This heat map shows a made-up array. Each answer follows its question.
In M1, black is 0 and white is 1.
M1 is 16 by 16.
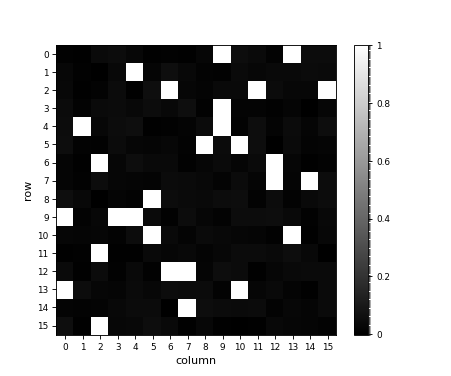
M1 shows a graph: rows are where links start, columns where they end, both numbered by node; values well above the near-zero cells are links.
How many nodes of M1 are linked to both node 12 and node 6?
0
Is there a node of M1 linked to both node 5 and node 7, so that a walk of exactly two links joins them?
no
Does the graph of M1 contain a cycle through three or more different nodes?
no
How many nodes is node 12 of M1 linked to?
2
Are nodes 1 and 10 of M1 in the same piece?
yes
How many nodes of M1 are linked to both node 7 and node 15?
0
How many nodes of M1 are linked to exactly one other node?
6
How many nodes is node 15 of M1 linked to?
1
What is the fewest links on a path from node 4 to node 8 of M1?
6
